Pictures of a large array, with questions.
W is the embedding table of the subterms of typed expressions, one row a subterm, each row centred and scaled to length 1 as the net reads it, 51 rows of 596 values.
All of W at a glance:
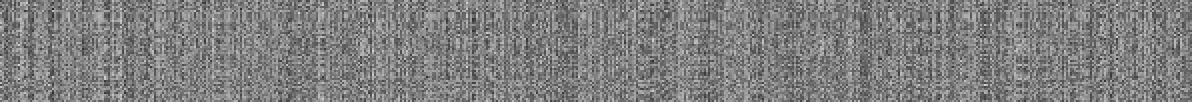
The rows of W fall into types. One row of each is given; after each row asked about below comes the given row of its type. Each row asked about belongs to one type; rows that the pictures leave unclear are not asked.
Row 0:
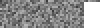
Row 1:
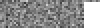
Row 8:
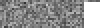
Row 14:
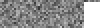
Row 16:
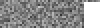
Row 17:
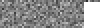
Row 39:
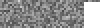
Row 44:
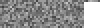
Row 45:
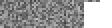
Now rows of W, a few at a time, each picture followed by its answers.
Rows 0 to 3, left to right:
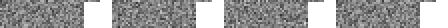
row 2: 17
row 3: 0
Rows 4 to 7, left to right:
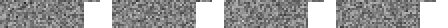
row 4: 45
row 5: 44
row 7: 8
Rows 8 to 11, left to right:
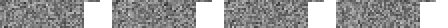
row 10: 39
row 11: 14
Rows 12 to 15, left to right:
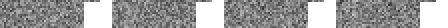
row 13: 14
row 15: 8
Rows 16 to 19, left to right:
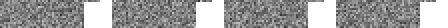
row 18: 44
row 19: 39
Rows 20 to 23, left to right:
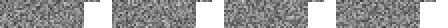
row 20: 45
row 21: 17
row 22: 39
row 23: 44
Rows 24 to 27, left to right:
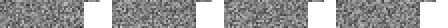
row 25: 16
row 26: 44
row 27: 0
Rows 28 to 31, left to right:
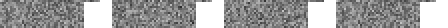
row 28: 14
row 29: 14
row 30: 8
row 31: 14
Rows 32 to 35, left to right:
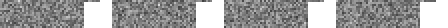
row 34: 16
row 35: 8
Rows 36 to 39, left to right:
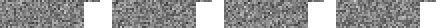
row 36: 39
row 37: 39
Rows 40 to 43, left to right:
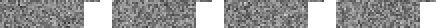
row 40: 17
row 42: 45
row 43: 14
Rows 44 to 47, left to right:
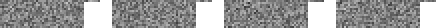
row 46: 8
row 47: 39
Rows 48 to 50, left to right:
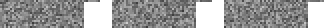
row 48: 44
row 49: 8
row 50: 16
